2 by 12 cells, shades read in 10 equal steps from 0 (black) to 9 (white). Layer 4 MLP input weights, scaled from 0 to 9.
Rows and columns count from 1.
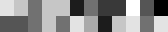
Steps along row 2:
same up up down up down down up up down up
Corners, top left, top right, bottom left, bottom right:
8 0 3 8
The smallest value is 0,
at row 1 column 12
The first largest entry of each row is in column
10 6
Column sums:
11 10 8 14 11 9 10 3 9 17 7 8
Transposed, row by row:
8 3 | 7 3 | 4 4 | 7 7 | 7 4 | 1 8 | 4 6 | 2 1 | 2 7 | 9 8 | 3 4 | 0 8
